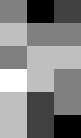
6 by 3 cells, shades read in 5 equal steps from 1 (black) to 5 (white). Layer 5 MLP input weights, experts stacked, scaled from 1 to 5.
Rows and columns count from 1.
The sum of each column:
23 16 16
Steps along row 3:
up same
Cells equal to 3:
6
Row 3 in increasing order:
3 4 4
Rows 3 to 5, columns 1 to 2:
3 4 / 5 4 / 4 2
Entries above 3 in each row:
0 1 2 2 1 1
